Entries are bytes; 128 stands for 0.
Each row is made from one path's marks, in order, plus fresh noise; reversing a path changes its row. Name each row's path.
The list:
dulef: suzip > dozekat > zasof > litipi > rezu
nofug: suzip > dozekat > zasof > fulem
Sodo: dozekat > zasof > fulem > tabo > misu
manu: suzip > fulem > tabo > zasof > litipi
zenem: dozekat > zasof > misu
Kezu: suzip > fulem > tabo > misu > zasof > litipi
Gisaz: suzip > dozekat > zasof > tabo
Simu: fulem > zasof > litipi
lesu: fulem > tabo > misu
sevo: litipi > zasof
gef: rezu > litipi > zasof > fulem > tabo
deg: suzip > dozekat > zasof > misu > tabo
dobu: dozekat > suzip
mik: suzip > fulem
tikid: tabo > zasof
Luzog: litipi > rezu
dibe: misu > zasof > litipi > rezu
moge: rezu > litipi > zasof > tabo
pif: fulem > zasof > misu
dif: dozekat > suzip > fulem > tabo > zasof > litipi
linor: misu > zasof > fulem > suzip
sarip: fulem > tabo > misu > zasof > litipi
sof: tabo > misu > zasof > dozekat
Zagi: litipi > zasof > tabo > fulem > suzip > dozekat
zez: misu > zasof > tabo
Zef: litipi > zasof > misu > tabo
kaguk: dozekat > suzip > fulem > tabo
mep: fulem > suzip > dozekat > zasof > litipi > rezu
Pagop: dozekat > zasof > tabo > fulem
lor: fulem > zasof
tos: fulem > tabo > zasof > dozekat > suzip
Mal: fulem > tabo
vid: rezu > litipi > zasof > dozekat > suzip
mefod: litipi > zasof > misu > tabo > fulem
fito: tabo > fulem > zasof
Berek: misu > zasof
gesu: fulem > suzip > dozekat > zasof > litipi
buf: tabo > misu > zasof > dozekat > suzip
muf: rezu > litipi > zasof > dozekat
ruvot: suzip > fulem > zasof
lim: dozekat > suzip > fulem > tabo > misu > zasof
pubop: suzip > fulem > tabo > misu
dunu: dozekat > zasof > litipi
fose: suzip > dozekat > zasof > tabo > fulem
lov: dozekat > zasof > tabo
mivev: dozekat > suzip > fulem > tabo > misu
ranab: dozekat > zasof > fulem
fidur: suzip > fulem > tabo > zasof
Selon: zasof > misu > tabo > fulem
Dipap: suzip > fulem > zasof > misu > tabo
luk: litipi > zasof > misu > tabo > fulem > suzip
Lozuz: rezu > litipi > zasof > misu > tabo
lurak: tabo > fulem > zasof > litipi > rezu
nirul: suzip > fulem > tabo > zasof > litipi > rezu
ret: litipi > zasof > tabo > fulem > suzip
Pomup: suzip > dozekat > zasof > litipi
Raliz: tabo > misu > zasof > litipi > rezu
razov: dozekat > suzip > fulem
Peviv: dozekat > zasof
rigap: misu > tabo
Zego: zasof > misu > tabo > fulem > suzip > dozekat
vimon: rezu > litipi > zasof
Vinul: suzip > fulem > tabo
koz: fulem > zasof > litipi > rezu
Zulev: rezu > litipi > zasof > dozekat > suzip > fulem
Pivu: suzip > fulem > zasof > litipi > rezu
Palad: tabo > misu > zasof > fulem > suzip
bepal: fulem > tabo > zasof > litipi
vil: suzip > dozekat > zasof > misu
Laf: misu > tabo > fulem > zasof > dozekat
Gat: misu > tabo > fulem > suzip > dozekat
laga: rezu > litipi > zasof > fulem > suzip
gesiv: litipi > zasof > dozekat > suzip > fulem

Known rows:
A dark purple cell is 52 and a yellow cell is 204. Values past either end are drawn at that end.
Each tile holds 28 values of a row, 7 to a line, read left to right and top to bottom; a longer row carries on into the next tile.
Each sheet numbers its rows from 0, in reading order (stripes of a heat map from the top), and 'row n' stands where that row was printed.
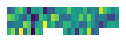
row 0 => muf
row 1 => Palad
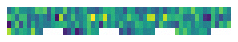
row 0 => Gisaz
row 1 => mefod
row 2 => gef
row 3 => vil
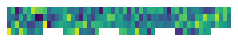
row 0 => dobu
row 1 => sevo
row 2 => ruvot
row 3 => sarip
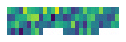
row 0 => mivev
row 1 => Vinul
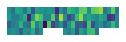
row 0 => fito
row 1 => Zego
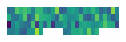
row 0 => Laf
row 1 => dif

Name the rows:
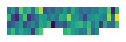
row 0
ranab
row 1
tikid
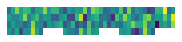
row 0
lim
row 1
fose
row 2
zez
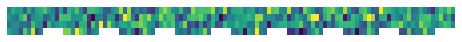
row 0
fidur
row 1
vid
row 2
Zef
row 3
Gat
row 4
Dipap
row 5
lesu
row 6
pubop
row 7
Kezu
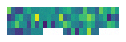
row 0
Mal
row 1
luk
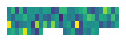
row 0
laga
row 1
pif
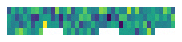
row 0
gesu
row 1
linor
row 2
sof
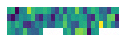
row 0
mik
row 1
mep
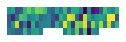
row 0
kaguk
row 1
dibe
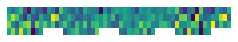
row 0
vimon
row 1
Simu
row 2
manu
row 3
Luzog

